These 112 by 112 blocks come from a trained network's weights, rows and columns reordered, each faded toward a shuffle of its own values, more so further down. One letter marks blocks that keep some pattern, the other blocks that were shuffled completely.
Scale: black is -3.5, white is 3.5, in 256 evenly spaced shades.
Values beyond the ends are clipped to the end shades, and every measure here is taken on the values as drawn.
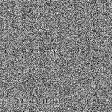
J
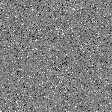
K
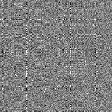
J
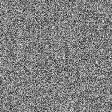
J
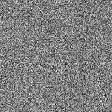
J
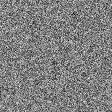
K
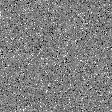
K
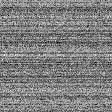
J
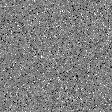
K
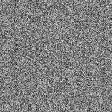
J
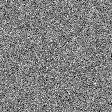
K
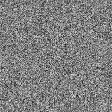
J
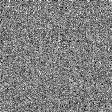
J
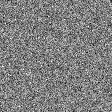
K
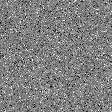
K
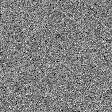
K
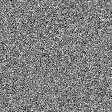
K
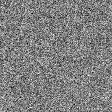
J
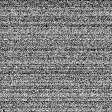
J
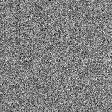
J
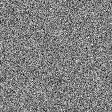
K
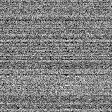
J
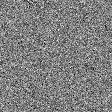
K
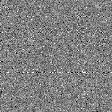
J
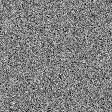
K
